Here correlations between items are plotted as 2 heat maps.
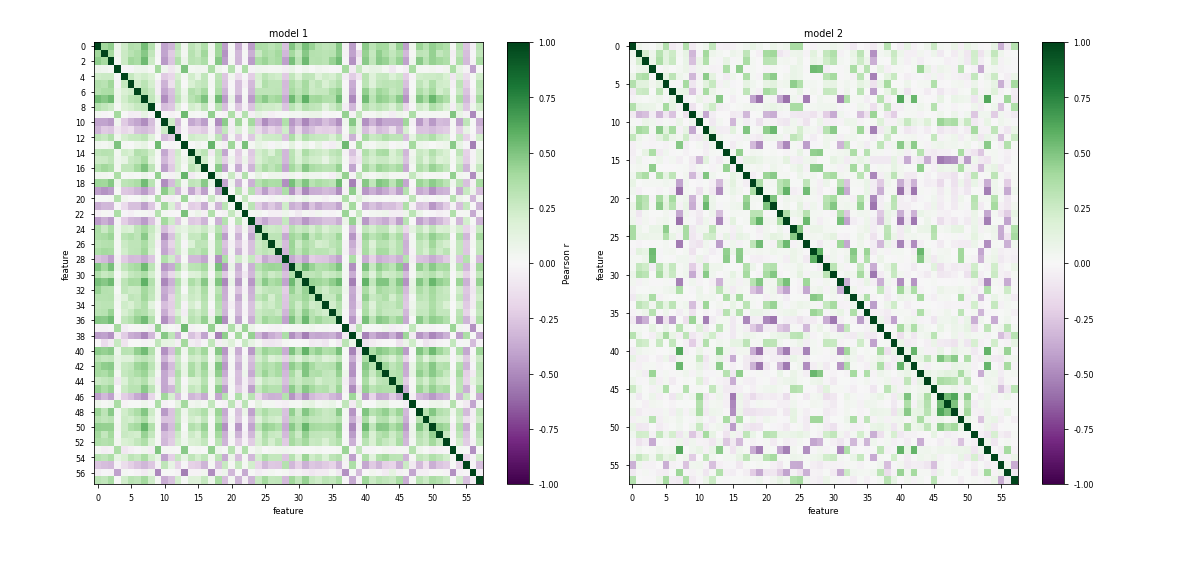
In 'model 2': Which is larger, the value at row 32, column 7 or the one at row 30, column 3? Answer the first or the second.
the first
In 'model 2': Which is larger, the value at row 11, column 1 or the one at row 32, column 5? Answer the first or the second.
the first
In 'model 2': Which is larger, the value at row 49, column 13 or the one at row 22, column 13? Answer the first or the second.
the first
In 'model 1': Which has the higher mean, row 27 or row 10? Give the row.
27
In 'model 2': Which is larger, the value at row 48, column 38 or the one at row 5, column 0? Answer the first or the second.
the second
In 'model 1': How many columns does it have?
58
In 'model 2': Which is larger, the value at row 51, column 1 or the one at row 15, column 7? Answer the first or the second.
the first
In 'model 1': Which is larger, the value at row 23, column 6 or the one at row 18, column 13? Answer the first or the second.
the second
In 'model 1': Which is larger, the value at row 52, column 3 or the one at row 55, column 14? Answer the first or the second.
the first
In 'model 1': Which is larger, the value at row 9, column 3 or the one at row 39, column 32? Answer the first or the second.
the first
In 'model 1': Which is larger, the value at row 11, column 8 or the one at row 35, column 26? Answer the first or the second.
the second
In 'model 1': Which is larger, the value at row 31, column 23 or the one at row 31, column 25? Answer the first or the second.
the second
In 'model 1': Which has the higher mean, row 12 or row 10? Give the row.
12
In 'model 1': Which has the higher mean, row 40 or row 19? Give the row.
40
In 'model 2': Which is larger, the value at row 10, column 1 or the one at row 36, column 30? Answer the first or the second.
the first
